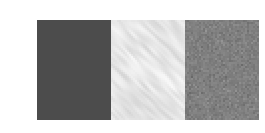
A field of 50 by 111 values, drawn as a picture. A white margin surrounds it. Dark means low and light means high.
The table splits into one row of 3 panels. Panel 1,1: low, flat. Panel 1,2: very high, slanting down to the right, faint in contrast. Panel 1,3: middling, fine-grained, faint in contrast.
